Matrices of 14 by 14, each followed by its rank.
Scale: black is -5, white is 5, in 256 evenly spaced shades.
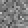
full rank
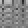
two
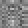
two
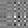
one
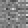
three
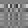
one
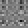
two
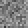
full rank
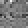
three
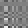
one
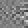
three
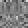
three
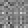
three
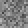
full rank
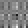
one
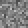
full rank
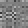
two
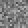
full rank
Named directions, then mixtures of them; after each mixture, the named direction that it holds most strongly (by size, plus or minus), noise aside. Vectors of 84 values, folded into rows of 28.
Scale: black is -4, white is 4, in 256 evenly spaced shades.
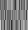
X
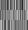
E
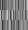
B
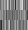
E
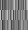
B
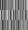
B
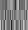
X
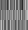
E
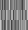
E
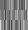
X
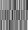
B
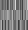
E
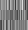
E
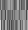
X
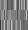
X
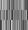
B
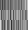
B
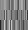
X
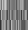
B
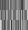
E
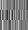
B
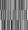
X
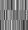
X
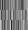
B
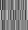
B
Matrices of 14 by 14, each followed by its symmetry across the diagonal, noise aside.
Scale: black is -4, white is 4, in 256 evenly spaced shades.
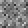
symmetric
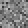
symmetric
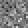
symmetric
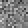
antisymmetric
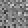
antisymmetric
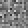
antisymmetric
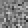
antisymmetric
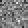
neither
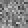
neither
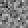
symmetric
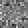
neither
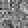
antisymmetric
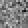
neither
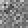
symmetric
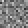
antisymmetric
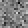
neither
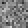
neither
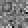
symmetric
